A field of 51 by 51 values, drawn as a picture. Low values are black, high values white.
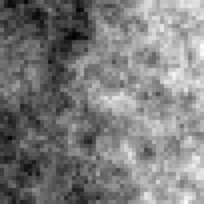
Grain: blotchy. Odd rows or columns: none. Ninth with the highest average: top right. Slope: up to the right.
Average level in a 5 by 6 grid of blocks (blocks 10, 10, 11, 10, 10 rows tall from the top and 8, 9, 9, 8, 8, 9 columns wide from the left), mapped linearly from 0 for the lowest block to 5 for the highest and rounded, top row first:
000355 | 212345 | 112434 | 012334 | 011245
